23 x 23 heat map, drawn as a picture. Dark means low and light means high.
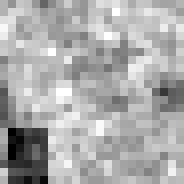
The bottom left is the ninth with the lowest average. An odd patch, lower than its surroundings, sits in the bottom left. Values change most from cell to cell in the bottom left. Most values sit high, with a long tail of low ones. The halves do not mirror each other. No regular stripes run through it.
